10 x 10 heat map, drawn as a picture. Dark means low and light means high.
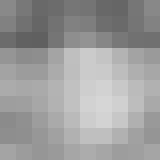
There are no regular stripes. On average the colour sits 60% of the way up the scale. The ninth with the highest average is the centre. The bottom part is higher, past a seam about 30% of the way down.
